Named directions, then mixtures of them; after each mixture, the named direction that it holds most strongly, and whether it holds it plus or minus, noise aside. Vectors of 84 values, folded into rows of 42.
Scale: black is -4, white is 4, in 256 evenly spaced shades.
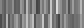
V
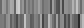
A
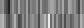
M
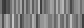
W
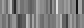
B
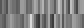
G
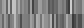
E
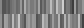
W, plus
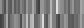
V, plus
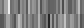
M, minus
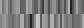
G, minus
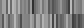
E, plus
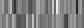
B, plus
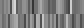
E, plus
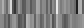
B, plus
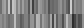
E, plus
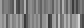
A, minus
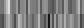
M, minus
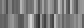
G, plus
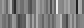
B, plus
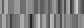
G, minus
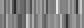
B, plus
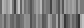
A, plus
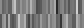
B, minus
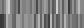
M, minus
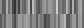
E, minus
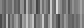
V, plus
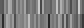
M, minus
